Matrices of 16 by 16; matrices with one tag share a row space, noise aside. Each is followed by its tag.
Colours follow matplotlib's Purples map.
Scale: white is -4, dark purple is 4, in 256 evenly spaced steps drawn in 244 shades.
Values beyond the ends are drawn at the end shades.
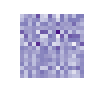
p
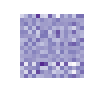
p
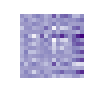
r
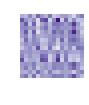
p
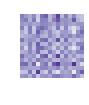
p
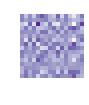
p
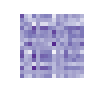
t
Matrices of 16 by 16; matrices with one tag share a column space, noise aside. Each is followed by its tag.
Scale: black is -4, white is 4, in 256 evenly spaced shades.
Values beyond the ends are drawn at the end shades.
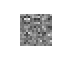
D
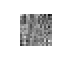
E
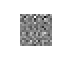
D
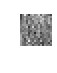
E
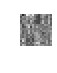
E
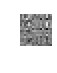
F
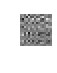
D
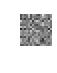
F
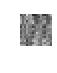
E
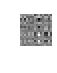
D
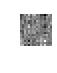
E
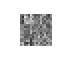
E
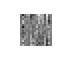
E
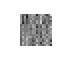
E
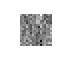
E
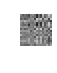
F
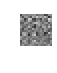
D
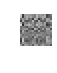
F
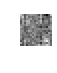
E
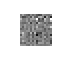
D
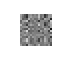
F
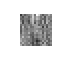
E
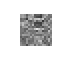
F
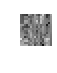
E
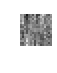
E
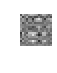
D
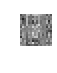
E
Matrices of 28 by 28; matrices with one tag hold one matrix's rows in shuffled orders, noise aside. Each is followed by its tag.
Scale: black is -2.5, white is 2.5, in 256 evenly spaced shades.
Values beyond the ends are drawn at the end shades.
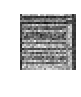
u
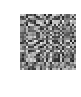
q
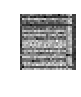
u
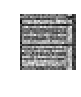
u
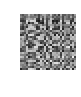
q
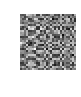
q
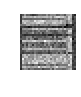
u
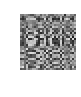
q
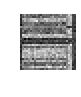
u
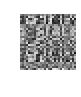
q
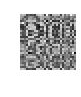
q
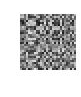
q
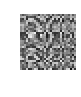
q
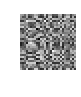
q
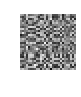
q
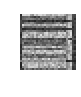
u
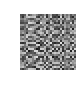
q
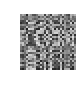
q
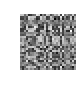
q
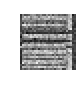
u
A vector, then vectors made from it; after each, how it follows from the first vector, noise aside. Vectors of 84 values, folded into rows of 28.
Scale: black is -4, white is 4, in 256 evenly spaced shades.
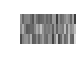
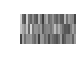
reversed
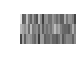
reversed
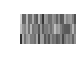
reversed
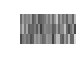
sign-scrambled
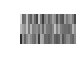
reversed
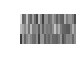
reversed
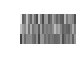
reversed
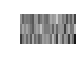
sign-scrambled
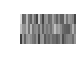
reversed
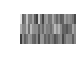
reversed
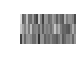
reversed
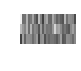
reversed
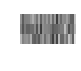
sign-scrambled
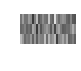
wrapped around
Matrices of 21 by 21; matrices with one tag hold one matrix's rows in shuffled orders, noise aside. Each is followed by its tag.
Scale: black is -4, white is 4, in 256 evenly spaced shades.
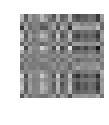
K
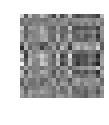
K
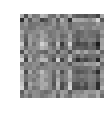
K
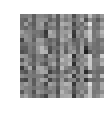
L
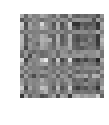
K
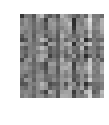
L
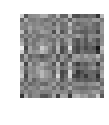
K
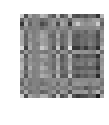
K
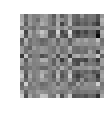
K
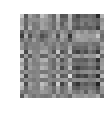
K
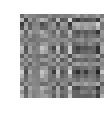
K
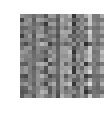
L
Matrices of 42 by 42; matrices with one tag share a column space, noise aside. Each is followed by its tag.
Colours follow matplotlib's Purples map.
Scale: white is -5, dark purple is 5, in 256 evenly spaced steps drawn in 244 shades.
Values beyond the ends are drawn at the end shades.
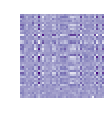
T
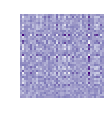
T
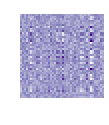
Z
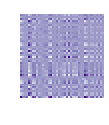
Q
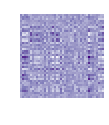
Z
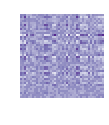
T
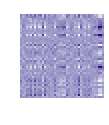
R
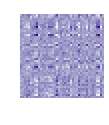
R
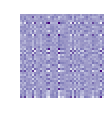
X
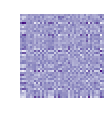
X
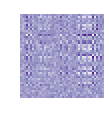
T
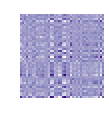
Q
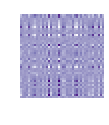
R
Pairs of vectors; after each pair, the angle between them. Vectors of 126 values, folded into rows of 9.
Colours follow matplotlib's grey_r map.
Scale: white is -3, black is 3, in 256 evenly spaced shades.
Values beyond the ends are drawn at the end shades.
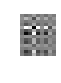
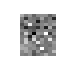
partly opposed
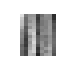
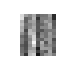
nearly parallel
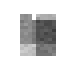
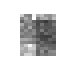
nearly parallel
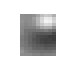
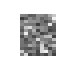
orthogonal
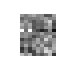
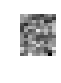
partly opposed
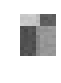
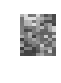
partly aligned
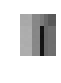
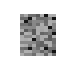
orthogonal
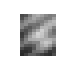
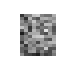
partly aligned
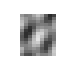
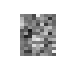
partly aligned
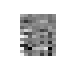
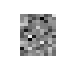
partly opposed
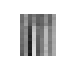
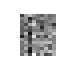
partly aligned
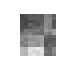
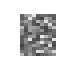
orthogonal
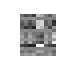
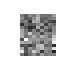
partly aligned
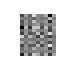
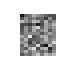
partly aligned
